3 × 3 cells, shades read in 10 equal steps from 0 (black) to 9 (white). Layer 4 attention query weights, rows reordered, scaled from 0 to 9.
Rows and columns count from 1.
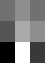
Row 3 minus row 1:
-4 4 -2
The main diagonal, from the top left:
4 6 2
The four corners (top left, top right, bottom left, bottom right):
4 4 0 2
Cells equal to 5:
2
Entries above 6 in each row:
0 0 1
